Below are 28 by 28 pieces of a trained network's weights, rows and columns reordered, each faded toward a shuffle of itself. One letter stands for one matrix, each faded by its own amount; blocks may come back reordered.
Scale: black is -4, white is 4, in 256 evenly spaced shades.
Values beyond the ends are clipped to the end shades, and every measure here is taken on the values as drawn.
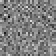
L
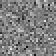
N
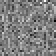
L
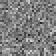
N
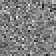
N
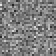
N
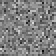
N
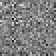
L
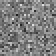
N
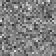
N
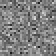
L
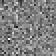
L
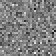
N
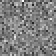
L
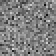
N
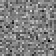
N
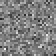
N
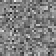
L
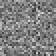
L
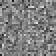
L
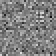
L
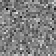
N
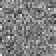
L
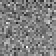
N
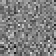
L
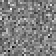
N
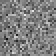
N
